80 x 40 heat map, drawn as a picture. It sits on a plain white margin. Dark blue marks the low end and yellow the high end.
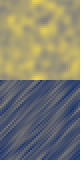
It is made of 2 by 1 panels. Panel 1,1: high, blotchy. Panel 2,1: low, slanting up to the right.
